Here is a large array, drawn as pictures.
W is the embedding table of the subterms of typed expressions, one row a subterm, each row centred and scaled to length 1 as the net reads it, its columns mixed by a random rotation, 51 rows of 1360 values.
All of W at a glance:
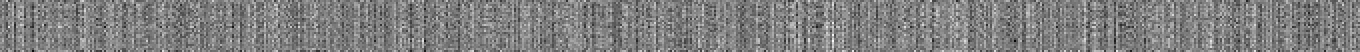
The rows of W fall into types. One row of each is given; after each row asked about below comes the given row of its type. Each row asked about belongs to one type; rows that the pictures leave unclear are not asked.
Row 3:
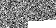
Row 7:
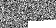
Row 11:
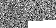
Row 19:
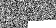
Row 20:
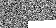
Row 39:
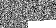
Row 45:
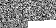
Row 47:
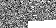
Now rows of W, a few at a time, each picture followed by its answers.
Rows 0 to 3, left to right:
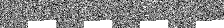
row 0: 39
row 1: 45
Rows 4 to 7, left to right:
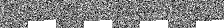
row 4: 7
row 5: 11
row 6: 19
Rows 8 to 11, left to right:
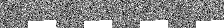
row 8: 11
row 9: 20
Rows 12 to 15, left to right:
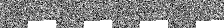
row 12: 19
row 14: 19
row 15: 11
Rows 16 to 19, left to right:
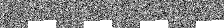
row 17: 3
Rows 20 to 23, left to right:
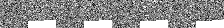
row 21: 11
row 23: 7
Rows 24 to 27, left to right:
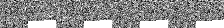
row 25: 19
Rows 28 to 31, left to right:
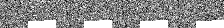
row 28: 47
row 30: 19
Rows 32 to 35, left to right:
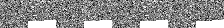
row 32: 47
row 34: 47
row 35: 7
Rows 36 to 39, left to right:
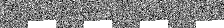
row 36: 11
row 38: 47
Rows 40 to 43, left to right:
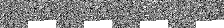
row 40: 39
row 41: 39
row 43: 39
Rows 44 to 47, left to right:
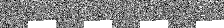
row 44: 47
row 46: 39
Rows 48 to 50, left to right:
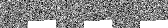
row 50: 20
